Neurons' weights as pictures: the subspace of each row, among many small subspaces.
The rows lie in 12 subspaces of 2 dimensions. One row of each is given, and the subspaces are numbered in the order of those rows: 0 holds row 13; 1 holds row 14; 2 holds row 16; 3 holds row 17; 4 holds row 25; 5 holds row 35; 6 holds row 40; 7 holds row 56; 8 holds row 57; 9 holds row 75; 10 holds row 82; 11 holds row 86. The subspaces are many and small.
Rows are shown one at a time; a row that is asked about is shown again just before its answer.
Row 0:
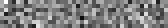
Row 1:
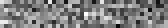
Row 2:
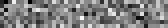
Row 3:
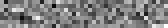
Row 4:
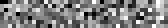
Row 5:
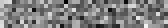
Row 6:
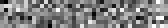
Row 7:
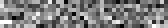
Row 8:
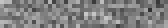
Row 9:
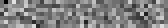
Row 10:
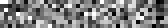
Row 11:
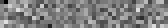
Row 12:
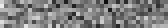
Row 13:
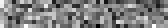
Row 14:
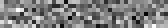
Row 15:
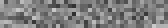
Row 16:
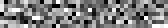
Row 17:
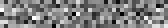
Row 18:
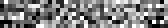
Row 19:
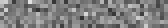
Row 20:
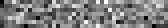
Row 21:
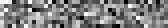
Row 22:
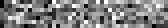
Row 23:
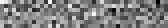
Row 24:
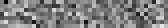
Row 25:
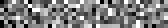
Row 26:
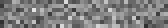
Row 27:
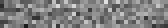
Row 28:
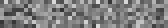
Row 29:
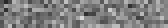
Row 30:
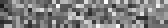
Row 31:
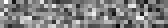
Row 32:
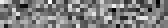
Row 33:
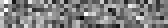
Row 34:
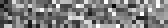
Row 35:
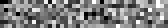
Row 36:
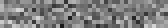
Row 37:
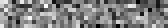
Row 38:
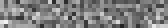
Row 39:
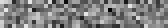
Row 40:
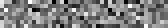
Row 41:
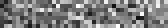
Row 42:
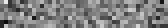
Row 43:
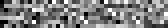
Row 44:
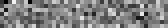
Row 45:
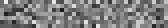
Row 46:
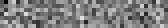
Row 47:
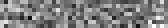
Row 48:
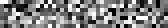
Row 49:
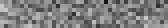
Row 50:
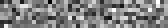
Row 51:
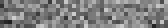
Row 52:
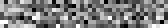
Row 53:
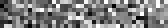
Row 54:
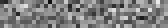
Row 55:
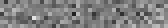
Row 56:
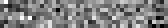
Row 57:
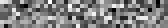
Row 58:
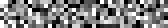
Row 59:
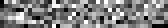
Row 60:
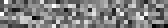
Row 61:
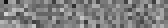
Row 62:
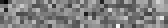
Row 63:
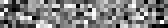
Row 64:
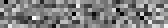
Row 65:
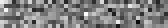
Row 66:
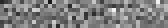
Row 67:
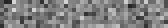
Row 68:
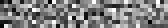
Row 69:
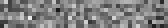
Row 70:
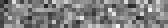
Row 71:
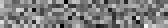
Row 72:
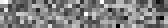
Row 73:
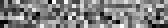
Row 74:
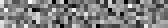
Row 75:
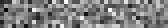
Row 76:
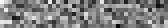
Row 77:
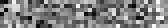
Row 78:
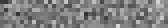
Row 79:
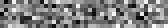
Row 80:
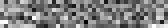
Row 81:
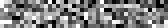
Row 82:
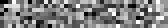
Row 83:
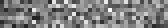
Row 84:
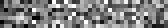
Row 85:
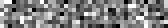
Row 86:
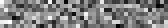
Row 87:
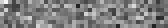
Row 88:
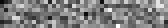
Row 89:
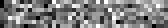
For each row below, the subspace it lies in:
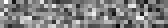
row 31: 2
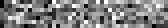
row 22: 0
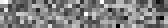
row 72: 11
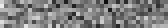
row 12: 2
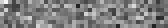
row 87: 10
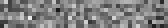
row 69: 7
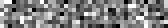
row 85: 1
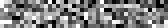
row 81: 11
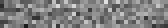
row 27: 2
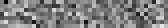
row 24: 6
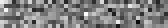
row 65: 10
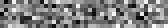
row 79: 2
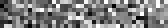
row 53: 3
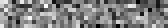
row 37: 0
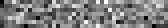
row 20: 0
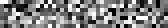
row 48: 8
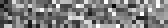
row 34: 3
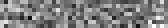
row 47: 7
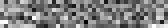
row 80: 10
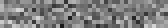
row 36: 1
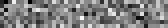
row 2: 6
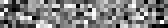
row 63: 10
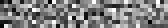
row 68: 7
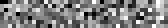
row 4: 5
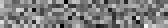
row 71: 1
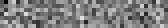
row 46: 4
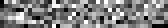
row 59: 0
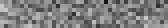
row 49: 3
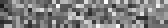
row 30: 3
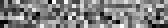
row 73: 5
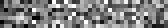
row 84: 9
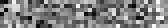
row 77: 10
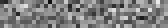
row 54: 8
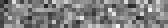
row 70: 2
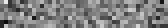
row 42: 8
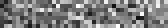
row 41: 3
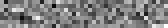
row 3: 0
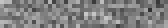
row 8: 5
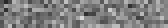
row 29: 9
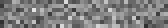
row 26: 1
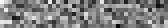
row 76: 11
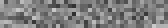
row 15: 9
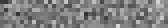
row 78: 5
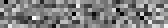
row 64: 3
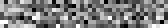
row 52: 10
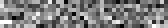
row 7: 11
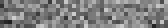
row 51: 11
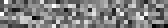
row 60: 2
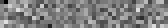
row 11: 8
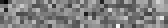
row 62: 11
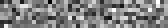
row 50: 8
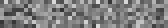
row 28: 4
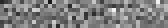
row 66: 7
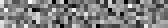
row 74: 6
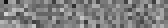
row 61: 4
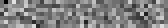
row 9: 6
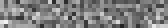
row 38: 5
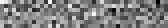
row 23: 7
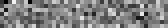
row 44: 6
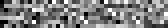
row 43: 10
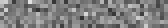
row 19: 6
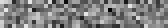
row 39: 9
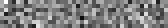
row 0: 4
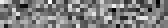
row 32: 8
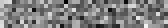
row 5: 1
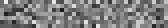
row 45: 4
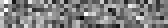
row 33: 9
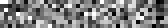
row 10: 5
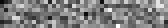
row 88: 11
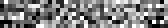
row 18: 11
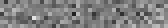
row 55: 3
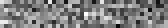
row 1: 5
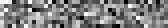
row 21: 9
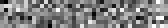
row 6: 7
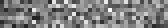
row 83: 9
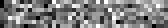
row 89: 0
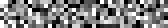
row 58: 4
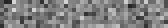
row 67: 1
